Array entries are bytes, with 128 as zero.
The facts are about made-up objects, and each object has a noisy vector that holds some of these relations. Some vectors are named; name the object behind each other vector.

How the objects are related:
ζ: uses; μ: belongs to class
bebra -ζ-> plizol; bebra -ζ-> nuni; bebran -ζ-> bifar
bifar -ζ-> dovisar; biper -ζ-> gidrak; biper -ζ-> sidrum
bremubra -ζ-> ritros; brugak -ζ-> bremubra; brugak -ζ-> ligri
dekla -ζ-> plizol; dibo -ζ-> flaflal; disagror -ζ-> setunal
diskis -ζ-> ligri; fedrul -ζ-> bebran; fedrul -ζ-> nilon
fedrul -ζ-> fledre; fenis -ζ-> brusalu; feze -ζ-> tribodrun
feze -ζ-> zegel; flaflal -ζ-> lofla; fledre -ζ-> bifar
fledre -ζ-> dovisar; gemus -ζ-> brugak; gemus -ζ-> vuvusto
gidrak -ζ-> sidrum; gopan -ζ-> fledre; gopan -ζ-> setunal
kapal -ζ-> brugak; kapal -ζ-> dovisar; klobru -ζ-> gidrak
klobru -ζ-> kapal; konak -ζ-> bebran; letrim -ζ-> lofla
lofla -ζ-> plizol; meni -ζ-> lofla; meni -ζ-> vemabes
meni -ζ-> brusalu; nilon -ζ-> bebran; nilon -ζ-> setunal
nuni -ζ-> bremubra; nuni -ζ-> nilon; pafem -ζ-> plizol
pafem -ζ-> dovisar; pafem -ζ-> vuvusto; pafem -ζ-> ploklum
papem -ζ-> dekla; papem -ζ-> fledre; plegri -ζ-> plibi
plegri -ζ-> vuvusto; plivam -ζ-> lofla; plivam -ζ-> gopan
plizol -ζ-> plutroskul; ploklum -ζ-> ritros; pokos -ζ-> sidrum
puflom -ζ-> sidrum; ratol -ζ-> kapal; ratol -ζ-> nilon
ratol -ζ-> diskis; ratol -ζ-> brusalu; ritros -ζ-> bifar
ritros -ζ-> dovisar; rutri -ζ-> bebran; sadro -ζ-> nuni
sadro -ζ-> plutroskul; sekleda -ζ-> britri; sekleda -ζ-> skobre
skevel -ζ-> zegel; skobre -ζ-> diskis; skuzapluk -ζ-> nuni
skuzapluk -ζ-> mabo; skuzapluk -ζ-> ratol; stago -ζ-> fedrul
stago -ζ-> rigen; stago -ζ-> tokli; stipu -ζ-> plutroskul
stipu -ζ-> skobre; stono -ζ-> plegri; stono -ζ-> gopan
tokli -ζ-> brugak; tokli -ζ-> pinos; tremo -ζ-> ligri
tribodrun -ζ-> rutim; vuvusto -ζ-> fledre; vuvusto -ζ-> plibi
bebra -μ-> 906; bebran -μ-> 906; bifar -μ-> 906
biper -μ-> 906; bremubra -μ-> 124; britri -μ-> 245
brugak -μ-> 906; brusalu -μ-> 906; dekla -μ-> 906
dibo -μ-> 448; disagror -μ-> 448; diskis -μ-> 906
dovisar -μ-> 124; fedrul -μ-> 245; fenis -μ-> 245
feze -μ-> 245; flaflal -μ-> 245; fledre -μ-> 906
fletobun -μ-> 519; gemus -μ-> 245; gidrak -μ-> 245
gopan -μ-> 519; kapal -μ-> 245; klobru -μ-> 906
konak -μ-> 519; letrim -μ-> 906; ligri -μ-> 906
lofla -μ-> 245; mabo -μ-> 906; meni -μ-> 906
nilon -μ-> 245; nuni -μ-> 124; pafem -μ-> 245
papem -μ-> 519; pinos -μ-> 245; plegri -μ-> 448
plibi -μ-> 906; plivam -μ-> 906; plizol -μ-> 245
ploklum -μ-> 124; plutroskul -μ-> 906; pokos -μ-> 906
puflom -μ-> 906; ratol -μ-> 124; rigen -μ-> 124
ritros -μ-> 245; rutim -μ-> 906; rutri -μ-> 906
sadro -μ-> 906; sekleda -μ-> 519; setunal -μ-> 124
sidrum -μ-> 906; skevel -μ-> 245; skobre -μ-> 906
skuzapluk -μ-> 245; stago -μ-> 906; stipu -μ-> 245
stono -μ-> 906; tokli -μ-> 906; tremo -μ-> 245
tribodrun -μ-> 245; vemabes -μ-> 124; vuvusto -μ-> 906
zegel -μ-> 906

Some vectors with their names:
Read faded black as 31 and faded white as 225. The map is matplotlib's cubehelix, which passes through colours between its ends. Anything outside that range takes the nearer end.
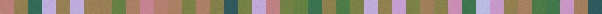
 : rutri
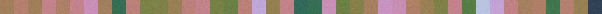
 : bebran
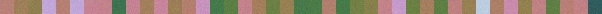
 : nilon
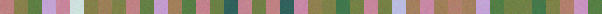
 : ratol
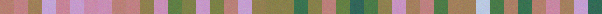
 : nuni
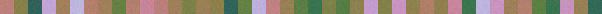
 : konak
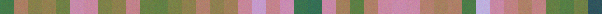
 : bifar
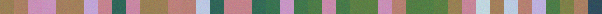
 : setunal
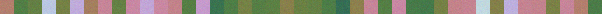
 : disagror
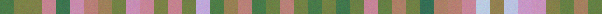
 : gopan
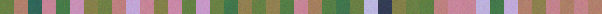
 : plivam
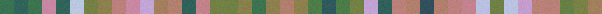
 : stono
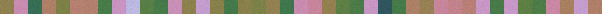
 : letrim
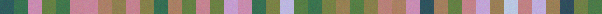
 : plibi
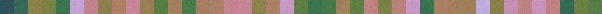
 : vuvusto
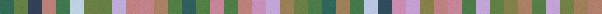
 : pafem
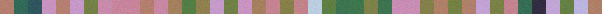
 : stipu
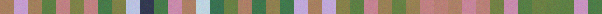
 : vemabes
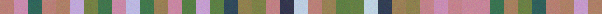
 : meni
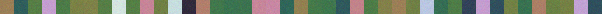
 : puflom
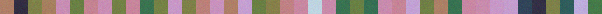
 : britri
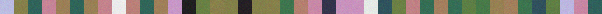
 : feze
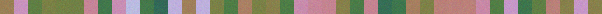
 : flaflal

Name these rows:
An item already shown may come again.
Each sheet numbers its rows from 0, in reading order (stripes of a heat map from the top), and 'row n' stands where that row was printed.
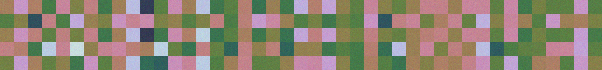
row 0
vemabes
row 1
papem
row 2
vemabes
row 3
skuzapluk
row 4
lofla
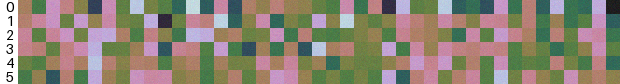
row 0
sidrum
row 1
brusalu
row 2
rigen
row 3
fenis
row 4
kapal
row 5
papem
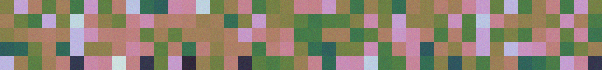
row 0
lofla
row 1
fedrul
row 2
bremubra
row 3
plegri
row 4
tribodrun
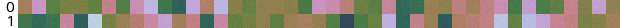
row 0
flaflal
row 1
stono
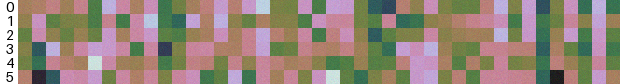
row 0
plutroskul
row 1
flaflal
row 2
plizol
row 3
ligri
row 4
brugak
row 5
sekleda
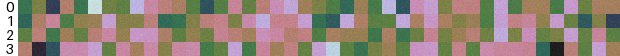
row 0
pafem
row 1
dovisar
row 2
dekla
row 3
sekleda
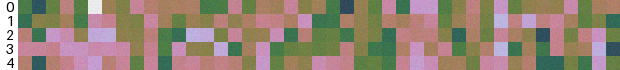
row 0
gemus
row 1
fledre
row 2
pinos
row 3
mabo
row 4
diskis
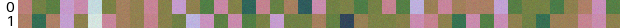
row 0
ratol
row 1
tokli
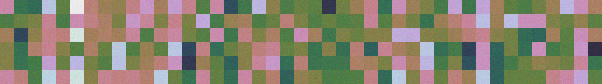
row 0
stago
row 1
gopan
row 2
tremo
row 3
gidrak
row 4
klobru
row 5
skuzapluk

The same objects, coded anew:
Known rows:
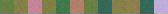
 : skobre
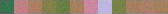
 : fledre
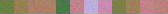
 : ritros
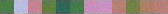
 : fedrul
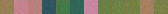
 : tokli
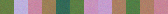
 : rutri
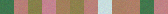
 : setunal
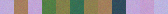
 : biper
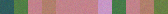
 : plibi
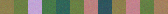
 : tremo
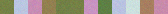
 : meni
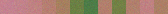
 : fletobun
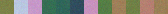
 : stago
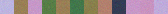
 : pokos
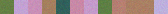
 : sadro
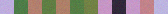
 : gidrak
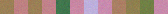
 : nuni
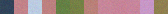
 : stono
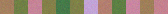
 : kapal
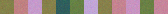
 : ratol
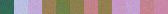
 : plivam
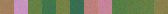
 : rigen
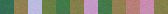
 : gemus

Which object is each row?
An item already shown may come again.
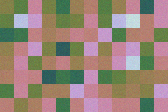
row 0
diskis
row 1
meni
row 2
plibi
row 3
ratol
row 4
vemabes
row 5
tokli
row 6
plizol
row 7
mabo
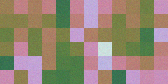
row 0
nuni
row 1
bremubra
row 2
plutroskul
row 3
bebran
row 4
disagror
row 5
klobru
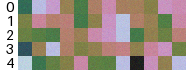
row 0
papem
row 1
nilon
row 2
dovisar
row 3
plegri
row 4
sidrum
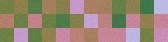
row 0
plutroskul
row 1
kapal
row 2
lofla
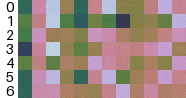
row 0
pafem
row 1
sekleda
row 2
dekla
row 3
stono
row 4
plizol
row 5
pafem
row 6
gopan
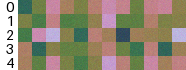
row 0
vuvusto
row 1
brugak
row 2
stipu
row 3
ligri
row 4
kapal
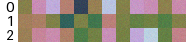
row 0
skuzapluk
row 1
pinos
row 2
fenis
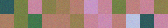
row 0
vuvusto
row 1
brusalu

